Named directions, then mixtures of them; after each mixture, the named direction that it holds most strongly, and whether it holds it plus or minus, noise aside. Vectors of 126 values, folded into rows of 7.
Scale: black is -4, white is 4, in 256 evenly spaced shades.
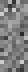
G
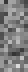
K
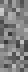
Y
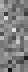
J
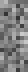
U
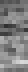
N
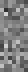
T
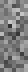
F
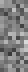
U, plus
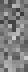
F, minus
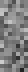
Y, plus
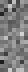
G, minus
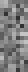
U, plus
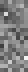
Y, minus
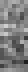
N, minus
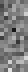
J, minus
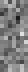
G, minus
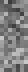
K, minus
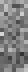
F, plus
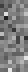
J, minus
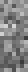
N, minus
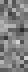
Y, minus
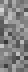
Y, plus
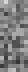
U, plus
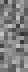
U, minus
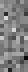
J, plus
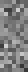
T, plus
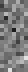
J, minus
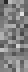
U, minus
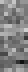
N, minus
